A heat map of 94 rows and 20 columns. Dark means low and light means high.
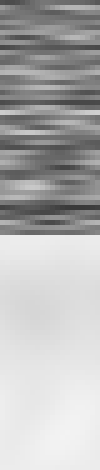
The table splits into 2 rows of 1 panel. Panel 1,1: middling, streaked across, strong in contrast. Panel 2,1: very high, smooth, faint in contrast.
